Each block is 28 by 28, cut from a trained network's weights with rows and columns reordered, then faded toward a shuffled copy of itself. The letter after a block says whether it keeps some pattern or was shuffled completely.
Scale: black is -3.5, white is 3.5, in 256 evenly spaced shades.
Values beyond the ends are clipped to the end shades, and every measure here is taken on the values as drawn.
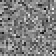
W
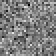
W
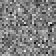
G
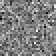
W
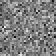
W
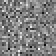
G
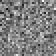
W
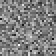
W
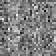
G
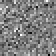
W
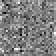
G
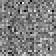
G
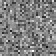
W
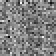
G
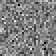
W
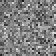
G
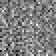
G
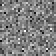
W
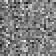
G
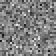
W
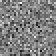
G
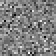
W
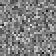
W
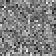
W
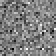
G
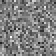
G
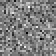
W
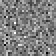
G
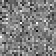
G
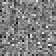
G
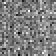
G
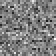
W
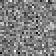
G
